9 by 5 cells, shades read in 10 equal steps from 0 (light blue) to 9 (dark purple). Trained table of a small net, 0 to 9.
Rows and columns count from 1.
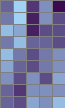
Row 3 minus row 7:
-2 -4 5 0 4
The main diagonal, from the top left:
5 0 8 5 3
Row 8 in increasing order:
3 3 3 5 7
